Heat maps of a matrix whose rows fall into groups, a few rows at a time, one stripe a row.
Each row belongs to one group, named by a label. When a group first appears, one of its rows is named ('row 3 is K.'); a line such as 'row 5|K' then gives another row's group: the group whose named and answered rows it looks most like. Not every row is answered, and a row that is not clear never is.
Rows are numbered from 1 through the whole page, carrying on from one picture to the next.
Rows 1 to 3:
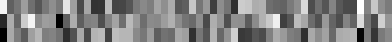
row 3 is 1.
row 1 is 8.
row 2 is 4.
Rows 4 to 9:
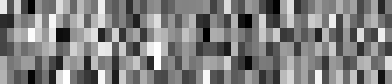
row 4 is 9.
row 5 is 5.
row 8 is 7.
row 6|4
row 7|5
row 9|9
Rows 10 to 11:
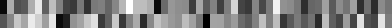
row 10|1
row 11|4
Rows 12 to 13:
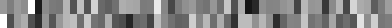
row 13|8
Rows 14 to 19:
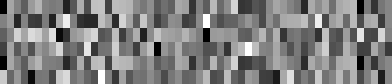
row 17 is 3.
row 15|9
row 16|4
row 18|1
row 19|9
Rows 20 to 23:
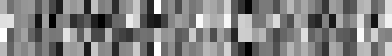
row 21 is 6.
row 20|7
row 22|8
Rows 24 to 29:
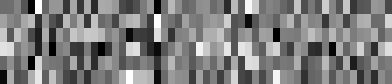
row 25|7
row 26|8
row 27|6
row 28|3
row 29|1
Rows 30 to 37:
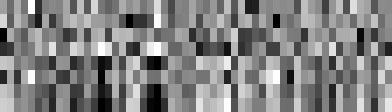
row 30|7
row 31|8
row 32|1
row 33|5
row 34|6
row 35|4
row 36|6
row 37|6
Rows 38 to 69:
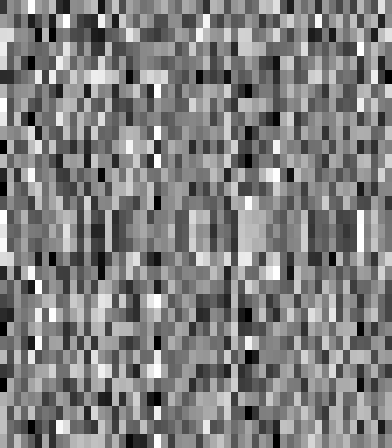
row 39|9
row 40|6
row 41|8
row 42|9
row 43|5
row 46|9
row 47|7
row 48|1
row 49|7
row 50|4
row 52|3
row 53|8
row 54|8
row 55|8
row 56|6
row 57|4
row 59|5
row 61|1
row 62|3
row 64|5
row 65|1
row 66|6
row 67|7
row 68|9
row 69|8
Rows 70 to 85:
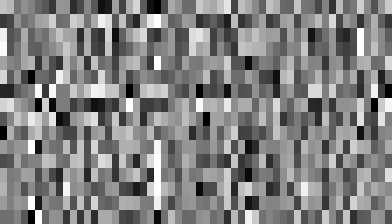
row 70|6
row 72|8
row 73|8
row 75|9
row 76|5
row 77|6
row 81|5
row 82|7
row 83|8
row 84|7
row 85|3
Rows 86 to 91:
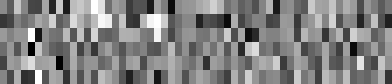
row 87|5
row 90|4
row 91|3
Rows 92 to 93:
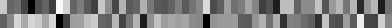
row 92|9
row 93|4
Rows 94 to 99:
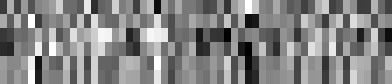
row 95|7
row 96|5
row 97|5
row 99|7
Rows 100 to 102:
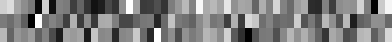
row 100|6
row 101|3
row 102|7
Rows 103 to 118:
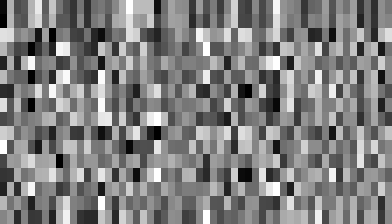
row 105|6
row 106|9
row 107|4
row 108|9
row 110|9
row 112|6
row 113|8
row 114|4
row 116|4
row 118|9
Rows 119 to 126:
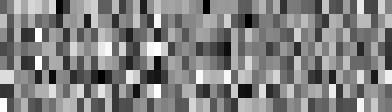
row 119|4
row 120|7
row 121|3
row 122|5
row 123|3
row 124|6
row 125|5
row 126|8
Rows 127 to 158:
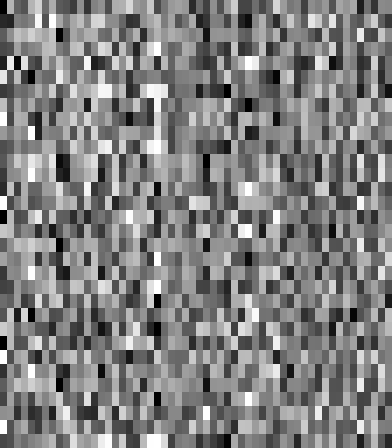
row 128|5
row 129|4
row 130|5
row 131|3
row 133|5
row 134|7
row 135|8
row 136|7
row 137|5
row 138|4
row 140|3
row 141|8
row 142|1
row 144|4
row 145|7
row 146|4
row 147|5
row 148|3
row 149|3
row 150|6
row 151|1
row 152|8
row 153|4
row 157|8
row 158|5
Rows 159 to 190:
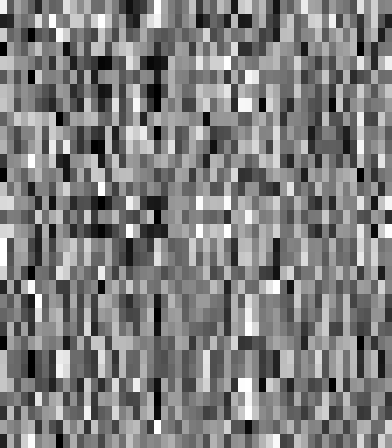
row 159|8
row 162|1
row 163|6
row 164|3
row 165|6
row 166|6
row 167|4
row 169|8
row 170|4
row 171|1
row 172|9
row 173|6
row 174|3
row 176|8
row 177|8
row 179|4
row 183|1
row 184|9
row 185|9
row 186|6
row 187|3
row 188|3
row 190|4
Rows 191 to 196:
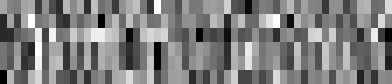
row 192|4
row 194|3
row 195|3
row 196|1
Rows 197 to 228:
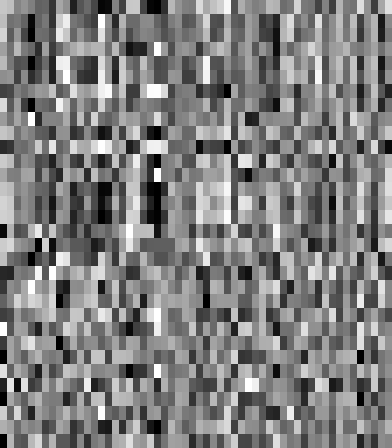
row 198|9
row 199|9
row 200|8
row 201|9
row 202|9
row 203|5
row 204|9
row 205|7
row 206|6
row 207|5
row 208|6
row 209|7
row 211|6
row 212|6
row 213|1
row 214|6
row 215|9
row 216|5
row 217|4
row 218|4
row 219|5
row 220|8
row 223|8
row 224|3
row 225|1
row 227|6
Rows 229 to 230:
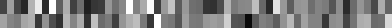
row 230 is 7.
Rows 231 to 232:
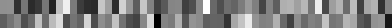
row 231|9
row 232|3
